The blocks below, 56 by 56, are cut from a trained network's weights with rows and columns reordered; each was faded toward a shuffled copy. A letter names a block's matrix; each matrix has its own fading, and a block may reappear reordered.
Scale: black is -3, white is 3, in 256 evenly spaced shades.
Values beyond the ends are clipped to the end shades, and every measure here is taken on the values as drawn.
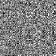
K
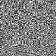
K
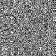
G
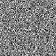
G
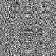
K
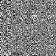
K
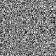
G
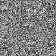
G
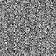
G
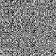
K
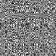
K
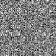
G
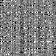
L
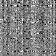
L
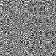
K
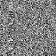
G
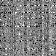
L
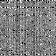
L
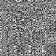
K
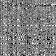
L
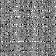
L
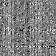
L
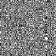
K
